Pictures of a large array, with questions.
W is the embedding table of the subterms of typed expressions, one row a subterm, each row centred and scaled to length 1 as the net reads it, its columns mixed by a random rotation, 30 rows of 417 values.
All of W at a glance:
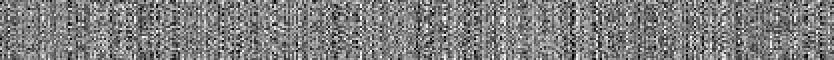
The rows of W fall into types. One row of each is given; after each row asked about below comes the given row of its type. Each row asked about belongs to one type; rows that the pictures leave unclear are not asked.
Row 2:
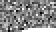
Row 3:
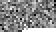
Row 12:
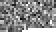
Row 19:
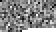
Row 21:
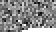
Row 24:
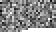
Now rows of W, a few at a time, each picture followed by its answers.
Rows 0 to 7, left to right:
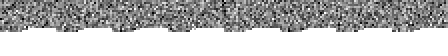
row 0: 12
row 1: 19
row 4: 24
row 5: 2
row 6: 3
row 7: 21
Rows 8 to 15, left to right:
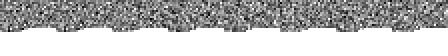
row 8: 2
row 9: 2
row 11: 12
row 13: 24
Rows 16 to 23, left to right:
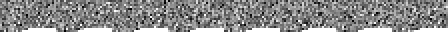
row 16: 21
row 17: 2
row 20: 21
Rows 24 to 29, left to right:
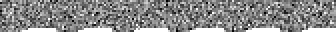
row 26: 3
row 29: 12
